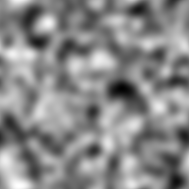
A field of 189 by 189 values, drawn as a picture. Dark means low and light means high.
Odd rows or columns: none. Lone odd cells: none. Mirror symmetry: none. Grain: smooth.
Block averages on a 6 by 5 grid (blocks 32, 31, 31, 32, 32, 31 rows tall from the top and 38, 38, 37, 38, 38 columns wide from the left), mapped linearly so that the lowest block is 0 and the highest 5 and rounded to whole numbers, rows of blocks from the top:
12122 / 41323 / 43411 / 35225 / 12331 / 52340
